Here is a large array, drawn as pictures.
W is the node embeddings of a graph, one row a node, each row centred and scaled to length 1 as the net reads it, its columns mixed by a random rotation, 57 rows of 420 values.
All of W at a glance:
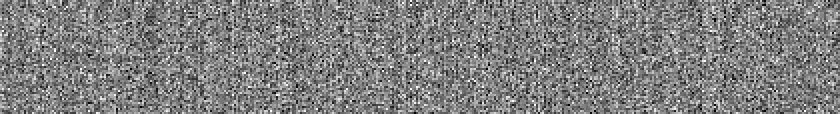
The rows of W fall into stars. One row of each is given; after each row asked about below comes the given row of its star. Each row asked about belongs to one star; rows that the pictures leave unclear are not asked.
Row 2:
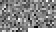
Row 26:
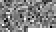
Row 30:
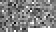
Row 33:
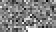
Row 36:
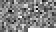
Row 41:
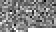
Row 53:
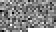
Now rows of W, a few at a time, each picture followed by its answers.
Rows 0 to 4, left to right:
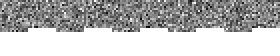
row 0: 2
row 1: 26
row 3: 53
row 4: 41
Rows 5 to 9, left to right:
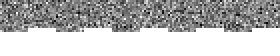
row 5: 36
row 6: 41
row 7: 30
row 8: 41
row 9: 30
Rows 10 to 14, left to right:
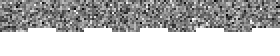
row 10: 30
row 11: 53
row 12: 36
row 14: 2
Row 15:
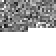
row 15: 26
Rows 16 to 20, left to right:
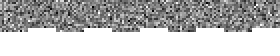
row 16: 41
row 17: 53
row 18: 33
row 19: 26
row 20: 26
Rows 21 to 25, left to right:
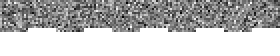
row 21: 36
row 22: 2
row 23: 41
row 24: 53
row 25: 53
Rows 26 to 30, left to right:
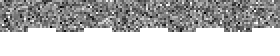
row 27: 33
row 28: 36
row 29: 30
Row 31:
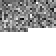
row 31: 33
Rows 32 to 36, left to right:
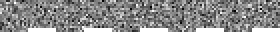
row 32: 36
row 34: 26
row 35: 36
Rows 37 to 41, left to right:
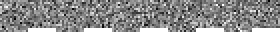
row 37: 41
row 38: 41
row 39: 41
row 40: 2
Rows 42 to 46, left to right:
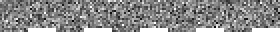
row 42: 33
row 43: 33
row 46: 33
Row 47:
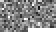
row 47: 26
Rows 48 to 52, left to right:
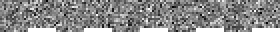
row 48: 36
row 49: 36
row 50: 33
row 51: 33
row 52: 30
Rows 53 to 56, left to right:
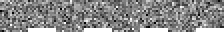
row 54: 36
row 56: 26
